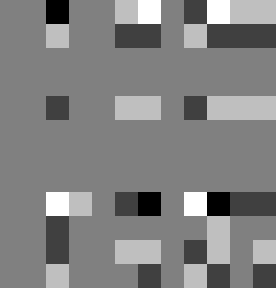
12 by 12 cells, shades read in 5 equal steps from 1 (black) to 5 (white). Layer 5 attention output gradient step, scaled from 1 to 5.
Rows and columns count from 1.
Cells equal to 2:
17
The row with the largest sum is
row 1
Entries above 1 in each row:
11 12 12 12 12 12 12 12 10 12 12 12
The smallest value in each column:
3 3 1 3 3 2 1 3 2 1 2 2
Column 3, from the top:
1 4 3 3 2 3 3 3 5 2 2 4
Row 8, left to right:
3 3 3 3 3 3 3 3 3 3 3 3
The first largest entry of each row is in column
7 3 1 1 6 1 1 1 3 10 6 3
